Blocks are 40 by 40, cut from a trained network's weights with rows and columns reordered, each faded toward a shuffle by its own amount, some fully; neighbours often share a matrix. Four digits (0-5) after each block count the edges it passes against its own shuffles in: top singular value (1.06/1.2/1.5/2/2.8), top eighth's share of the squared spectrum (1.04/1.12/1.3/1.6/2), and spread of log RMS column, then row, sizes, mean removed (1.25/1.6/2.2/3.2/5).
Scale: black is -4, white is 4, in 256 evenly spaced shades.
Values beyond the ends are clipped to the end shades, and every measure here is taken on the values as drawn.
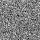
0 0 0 0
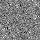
0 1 0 1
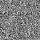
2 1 0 1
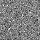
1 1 0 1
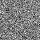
0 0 0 0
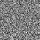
3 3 0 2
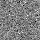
0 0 0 0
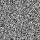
2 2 0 0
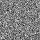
0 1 0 0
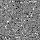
2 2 0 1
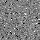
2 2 0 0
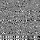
4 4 0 3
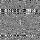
4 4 0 3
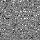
3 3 0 2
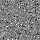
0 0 0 0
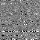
3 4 0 2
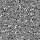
2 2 0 1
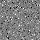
0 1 0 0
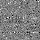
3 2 0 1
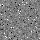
0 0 0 0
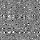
3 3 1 2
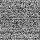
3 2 0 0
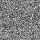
0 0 0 0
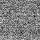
2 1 0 0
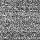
2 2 0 0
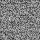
0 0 0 0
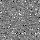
2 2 0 1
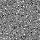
1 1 0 0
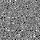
3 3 0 1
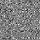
3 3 1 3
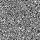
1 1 0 0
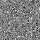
1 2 0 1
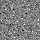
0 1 0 0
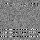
4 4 0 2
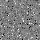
1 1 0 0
